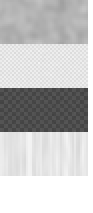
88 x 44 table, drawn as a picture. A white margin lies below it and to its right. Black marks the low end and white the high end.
It is made of 4 by 1 panels. Panel 1,1: high, blotchy, faint in contrast. Panel 2,1: very high, checkered, faint in contrast. Panel 3,1: low, checkered, faint in contrast. Panel 4,1: very high, streaked downward, faint in contrast.
